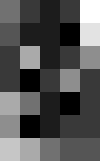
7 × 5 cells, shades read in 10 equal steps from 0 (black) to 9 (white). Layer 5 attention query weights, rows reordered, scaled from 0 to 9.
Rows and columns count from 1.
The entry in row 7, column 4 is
3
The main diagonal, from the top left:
4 1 1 5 2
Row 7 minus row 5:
1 2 3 3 1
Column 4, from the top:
2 0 2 5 0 2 3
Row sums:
18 13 16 11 13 10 23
